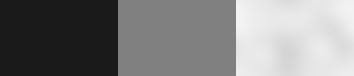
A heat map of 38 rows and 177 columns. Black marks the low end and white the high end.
It is made of 1 by 3 panels. Panel 1,1: very low, flat. Panel 1,2: middling, flat. Panel 1,3: very high, smooth, faint in contrast.
